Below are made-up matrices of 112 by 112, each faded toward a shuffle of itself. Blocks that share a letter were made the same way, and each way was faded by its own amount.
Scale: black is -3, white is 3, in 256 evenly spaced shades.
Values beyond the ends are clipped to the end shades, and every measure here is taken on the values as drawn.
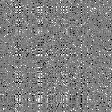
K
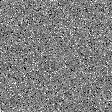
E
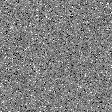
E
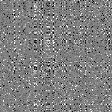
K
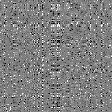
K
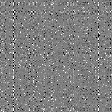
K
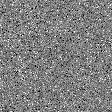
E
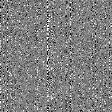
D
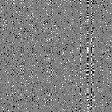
K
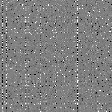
K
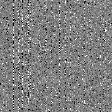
D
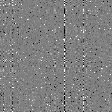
K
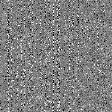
D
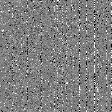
D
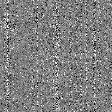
D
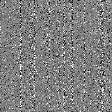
D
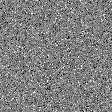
E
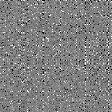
K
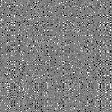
K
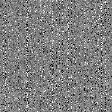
D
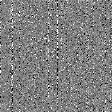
D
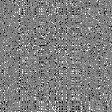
K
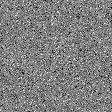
E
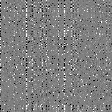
K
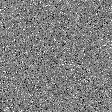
E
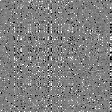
K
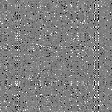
K
